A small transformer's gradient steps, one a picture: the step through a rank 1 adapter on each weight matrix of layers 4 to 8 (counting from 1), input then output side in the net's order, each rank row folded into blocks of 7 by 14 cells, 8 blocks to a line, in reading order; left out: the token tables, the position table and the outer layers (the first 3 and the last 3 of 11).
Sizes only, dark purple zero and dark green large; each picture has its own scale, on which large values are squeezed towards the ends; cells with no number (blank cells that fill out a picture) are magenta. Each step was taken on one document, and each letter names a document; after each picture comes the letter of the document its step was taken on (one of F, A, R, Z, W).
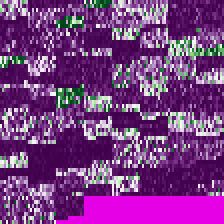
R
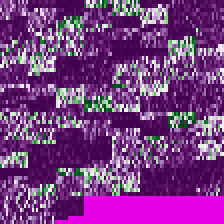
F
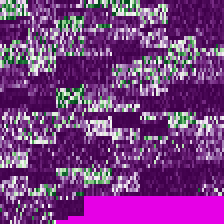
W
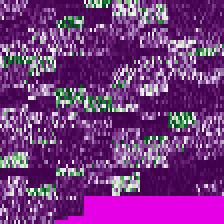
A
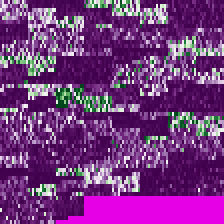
A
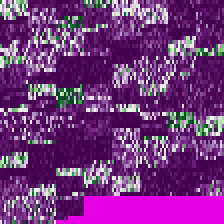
R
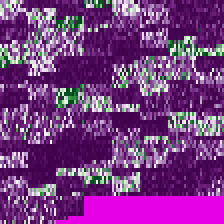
R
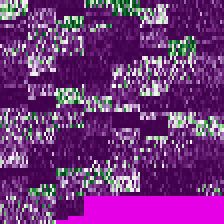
W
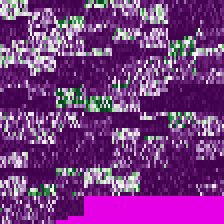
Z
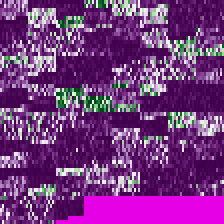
Z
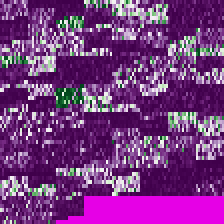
A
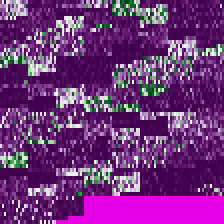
W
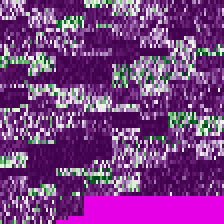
R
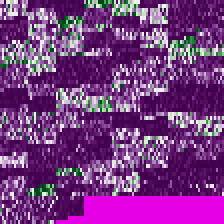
Z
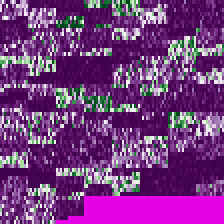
A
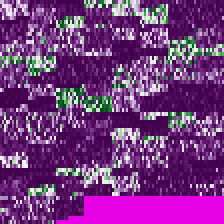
Z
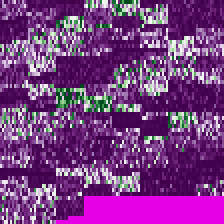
A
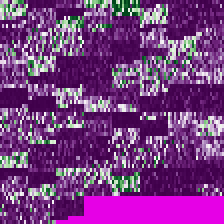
W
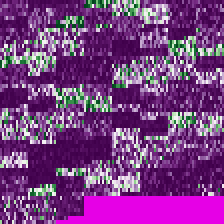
R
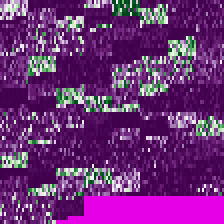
W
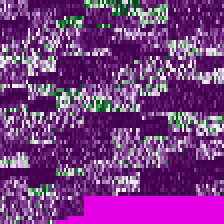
A
